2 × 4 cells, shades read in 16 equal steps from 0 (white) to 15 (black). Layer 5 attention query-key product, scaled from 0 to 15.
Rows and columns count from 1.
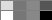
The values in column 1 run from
0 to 2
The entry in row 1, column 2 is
8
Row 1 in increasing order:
2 7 8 10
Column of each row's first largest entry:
4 4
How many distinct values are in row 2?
4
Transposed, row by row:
2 0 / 8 8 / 7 7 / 10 15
